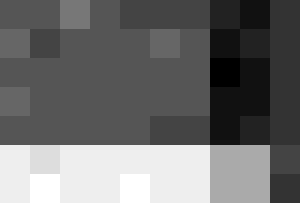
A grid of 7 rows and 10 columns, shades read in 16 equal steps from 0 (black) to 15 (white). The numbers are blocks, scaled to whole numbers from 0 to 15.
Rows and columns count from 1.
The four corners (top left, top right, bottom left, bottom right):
5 3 14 3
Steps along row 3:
same same same same same same down up up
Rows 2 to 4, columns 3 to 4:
5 5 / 5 5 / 5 5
